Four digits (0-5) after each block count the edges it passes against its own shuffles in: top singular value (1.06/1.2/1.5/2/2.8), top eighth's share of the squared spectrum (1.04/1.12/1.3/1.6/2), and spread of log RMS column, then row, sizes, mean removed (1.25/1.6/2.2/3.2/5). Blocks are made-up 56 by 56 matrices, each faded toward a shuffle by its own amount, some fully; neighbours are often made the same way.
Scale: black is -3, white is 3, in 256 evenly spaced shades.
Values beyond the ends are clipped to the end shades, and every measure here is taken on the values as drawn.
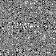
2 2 2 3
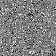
3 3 1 1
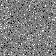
1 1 0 0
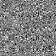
3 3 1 2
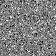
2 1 0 0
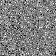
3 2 0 1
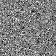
2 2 0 0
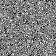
1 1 0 0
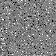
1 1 0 0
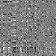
4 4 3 3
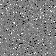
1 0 0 0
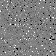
3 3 0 1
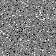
0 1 0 1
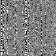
2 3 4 0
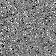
0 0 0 0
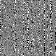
2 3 3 0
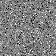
0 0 1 0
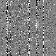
2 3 3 0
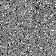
0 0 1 0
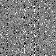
2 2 2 0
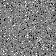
0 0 0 0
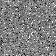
0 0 0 0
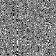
2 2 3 0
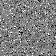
0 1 0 0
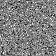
1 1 0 1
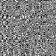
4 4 2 2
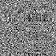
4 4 2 1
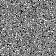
0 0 0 0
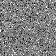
0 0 0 0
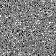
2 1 0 1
